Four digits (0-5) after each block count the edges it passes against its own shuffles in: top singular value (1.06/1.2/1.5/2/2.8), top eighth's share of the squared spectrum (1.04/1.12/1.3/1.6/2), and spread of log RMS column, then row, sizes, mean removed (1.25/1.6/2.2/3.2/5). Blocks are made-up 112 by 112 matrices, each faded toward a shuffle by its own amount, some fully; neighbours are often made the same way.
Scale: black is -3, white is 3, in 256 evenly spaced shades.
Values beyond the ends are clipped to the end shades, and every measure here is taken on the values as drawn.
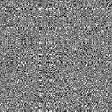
5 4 3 3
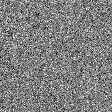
0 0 0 0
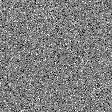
0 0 0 0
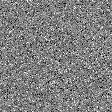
1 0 0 0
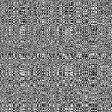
5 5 4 4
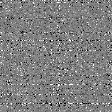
2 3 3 3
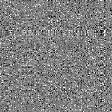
4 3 2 2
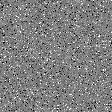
0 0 0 0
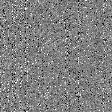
1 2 3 0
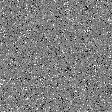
0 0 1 0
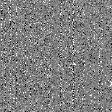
1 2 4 0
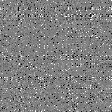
4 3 2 2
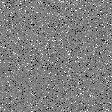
3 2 1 1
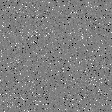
2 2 0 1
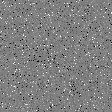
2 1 0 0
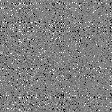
4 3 2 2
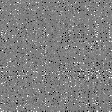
4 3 2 2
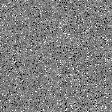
2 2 2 0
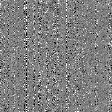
3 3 4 0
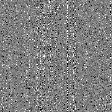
3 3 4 0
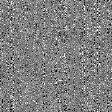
3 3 4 0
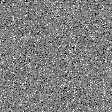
1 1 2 0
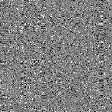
4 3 2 2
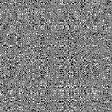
4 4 3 3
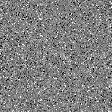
4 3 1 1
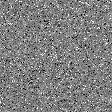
1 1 0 0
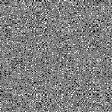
4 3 2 2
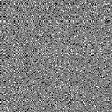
5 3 2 2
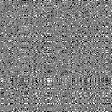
5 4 3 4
